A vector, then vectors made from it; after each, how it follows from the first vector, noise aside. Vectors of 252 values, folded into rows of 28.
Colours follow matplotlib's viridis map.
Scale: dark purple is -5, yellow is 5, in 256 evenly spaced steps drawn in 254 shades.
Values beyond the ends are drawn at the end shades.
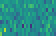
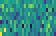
scaled up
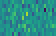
wrapped around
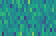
wrapped around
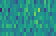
wrapped around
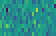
wrapped around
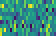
scaled up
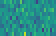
wrapped around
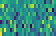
scaled up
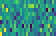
scaled up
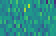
wrapped around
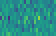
wrapped around
